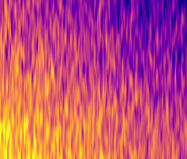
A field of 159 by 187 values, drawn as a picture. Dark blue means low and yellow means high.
Streaks run downward. The bottom left is the ninth with the highest average. There is an overall slope up to the bottom left. The ninth with the lowest average is the top right. The halves do not mirror each other.
